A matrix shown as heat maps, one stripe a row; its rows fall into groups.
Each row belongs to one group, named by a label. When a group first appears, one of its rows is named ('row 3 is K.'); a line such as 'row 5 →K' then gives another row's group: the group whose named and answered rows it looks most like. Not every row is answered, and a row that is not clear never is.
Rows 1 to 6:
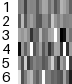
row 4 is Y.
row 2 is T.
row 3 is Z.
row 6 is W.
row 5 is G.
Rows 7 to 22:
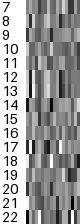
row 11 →G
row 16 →Z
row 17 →T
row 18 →W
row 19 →Z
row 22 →Y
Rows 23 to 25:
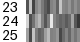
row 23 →T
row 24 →W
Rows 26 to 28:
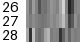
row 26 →Z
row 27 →Z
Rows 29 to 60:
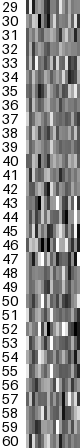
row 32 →T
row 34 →Z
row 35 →G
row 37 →W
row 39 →W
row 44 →G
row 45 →G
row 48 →Z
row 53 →W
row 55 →W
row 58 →G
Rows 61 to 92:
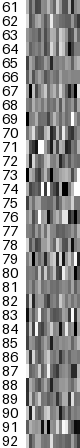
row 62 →W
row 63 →Z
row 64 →Z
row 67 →Z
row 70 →Z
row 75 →Y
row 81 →Y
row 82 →T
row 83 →Y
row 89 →Y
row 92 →W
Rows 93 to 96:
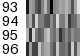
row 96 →Y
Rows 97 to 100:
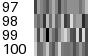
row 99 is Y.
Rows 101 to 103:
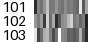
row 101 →Y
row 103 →W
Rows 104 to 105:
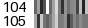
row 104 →Y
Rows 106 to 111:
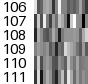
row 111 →T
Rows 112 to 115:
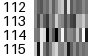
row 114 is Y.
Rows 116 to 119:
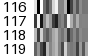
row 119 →Y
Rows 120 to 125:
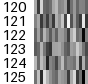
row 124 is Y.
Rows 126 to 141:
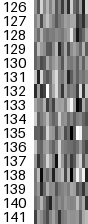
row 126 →Z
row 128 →Z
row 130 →Y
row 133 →Z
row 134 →W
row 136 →W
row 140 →G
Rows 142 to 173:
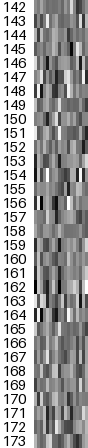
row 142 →Z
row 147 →G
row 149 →W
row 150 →Z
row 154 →Y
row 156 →T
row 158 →W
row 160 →T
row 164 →T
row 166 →Y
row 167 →Y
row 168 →Z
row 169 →Y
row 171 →G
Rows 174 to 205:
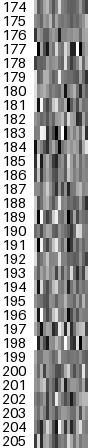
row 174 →W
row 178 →Y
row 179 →W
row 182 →Z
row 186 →T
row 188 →W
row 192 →W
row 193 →Z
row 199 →W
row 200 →G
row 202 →G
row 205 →T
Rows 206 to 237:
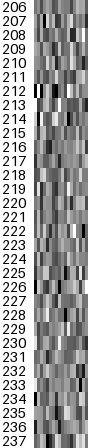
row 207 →G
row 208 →G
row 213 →W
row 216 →G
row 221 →T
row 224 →T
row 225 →Y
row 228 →Y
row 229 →Z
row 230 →W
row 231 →G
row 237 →G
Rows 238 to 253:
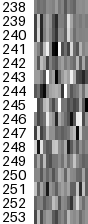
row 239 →T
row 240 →T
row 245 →W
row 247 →Y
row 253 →T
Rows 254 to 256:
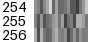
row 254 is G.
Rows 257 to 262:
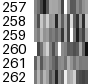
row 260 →W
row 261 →T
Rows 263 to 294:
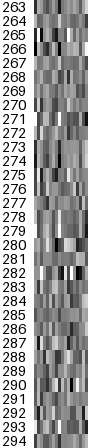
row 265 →T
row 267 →W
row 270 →T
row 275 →T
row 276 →Y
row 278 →W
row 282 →Z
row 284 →G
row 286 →G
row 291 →T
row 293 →W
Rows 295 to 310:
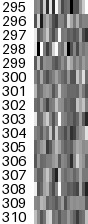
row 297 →W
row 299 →T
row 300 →G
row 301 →W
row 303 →W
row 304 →G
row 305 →G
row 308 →W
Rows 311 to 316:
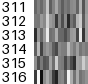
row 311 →Y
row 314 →T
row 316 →T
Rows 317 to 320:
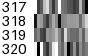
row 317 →W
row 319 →Y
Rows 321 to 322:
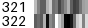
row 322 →G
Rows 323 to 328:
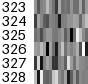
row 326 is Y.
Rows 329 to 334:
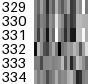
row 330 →G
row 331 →G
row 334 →Z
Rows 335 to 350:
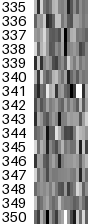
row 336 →G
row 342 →Y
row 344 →G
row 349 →W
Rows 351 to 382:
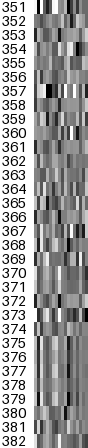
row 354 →Z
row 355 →G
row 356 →T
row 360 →Z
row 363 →Y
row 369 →Y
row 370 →W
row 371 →W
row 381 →T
